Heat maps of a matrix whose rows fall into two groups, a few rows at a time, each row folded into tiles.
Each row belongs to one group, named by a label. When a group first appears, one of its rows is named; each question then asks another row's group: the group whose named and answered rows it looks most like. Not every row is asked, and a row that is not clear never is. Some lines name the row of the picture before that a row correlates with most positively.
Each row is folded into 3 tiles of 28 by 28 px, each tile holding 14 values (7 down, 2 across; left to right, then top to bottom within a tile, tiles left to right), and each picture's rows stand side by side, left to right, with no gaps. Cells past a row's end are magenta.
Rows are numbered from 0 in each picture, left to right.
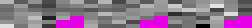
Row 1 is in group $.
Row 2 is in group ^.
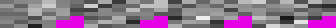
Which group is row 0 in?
^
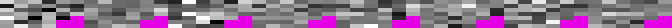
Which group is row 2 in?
$
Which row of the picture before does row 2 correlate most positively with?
2
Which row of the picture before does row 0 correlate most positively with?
3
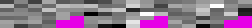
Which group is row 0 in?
$
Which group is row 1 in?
^
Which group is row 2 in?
^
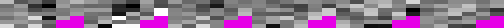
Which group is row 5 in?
^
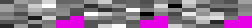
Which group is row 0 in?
^
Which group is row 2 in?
$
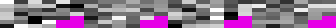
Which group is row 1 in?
$
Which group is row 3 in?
$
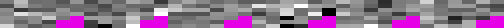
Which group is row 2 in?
^
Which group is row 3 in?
^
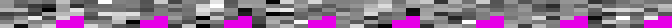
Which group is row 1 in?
$
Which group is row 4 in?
^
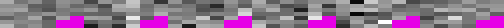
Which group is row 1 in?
^
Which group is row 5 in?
$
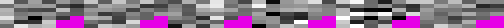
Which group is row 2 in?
^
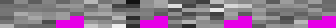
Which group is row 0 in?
$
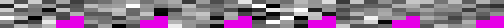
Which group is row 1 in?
^
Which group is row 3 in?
$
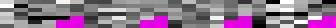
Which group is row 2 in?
^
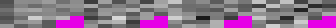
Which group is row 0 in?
$
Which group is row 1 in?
$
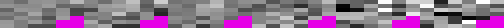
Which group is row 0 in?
^
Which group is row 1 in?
^
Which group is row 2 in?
^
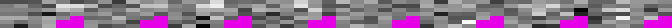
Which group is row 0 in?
$
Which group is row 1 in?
$
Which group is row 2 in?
^
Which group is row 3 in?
^
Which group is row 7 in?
$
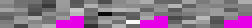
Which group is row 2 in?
$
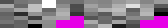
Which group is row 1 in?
^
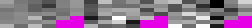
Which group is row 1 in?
$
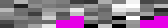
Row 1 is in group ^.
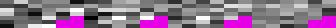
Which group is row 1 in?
$
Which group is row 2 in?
$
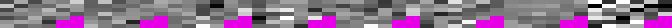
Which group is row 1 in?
$
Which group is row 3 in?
$
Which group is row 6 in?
^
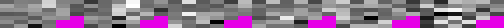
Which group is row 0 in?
^
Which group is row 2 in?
$
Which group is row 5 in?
$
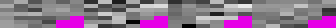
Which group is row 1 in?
$
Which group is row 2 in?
$
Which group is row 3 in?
^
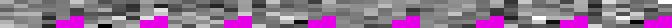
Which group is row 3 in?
$
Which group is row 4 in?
^
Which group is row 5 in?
^
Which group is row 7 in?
$
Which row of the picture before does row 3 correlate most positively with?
1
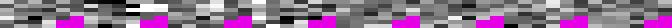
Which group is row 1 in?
$
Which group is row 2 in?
^
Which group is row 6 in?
^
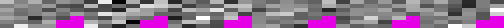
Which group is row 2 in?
$
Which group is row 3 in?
^
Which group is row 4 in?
$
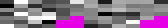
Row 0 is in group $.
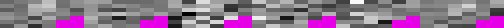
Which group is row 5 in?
^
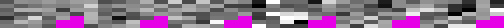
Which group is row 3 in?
$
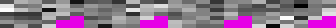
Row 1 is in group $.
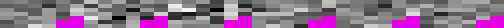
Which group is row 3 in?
^
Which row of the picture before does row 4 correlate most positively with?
3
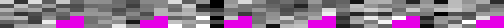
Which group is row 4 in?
$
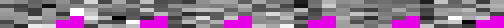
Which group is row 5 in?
$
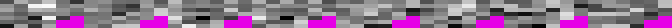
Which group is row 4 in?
^
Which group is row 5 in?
^
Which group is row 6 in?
^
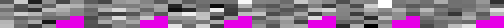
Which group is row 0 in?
$
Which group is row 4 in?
^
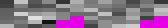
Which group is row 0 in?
$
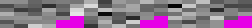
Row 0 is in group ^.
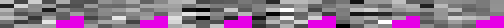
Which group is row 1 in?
$
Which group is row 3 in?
$
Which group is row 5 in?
$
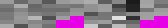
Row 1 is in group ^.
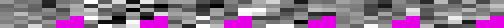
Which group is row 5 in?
$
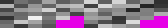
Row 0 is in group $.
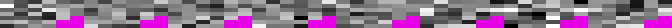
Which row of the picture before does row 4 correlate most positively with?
0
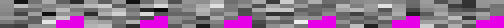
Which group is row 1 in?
^
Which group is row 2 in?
^
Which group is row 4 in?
^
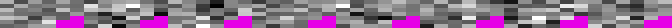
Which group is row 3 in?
$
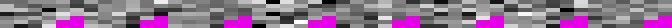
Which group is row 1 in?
^
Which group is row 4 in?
^
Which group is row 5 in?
$
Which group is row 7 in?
$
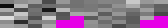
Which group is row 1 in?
^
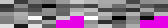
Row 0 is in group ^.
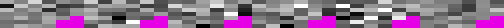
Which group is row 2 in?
^
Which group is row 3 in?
^
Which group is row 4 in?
$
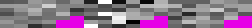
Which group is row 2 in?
$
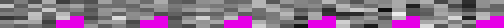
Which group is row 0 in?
$
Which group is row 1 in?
$
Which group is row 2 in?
$
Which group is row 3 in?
^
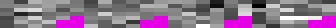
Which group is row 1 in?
$
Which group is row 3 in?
$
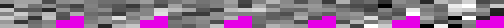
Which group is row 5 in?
^
